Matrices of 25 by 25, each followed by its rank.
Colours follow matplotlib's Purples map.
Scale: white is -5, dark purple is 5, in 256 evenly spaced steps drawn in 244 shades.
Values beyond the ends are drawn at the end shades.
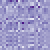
three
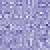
five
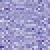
five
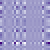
one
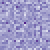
five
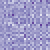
three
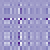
one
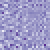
five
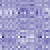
three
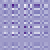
one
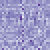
five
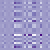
one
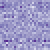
five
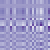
one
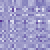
three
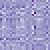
three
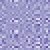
three
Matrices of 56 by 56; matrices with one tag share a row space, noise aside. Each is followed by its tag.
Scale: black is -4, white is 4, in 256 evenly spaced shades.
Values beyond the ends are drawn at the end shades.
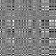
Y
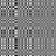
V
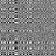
V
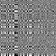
V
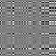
Y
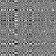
V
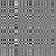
V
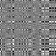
Y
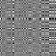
Y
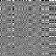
Y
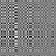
V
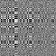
V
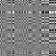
Y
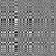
V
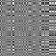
Y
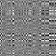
Y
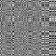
Y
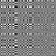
V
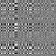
V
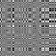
Y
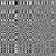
V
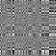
Y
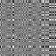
Y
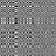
V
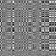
Y
